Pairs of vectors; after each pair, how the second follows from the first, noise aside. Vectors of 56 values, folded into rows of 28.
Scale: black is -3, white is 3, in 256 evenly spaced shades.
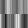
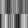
negated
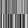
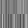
shrunk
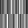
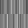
shrunk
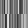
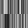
sign-scrambled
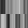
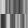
negated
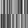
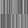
shrunk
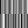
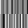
negated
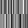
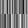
negated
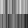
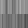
shrunk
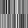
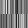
negated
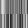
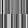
sign-scrambled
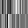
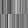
shrunk
